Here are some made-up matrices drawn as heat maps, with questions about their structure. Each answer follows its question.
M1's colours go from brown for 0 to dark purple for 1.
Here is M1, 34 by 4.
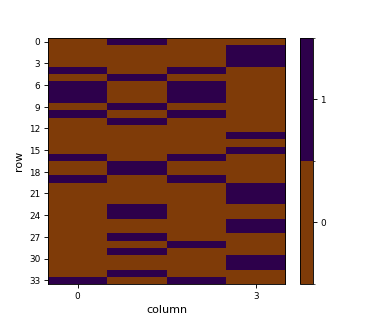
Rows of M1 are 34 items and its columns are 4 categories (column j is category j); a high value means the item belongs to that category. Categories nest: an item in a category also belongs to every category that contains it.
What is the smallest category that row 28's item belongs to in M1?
2
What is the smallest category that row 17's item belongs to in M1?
1
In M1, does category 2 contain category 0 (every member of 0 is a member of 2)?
yes
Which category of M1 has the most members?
3
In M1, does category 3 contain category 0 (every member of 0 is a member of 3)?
no
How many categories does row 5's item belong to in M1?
1
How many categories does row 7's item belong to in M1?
2
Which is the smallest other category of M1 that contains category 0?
2
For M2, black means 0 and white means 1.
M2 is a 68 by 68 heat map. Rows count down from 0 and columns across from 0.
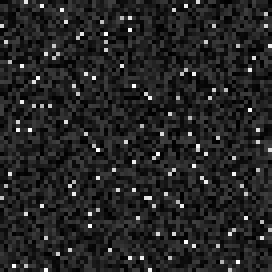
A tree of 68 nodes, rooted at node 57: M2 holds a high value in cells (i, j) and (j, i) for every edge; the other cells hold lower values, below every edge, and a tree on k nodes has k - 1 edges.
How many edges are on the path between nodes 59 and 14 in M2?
3
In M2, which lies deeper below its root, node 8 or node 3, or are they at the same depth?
the same depth
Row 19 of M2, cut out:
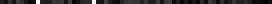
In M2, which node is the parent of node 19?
23
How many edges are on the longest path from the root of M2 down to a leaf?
10
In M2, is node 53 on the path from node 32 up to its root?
no
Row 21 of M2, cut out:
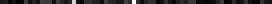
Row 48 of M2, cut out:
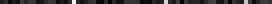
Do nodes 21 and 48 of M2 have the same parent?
yes
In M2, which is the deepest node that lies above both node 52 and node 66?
37
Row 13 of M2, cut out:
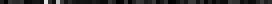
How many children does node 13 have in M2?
1
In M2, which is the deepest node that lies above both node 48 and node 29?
18
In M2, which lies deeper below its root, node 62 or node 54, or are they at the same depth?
the same depth
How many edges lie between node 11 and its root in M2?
2
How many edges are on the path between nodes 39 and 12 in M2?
5
